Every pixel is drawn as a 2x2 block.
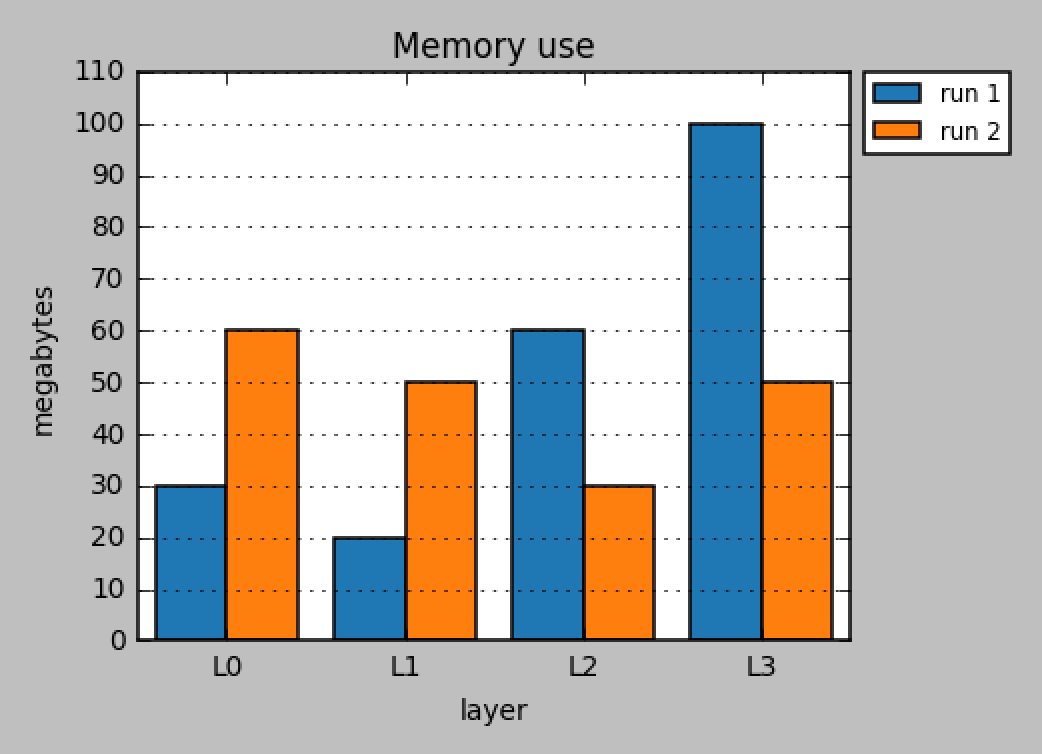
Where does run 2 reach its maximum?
L0
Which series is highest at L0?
run 2
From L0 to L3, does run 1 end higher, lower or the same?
higher
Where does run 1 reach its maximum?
L3
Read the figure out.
Title: Memory use
x-axis: layer, ticks L0 L1 L2 L3
y-axis: megabytes, ticks 0 10 20 30 40 50 60 70 80 90 100 110
Legend: run 1, run 2
Values:
run 1: 30 20 60 100
run 2: 60 50 30 50
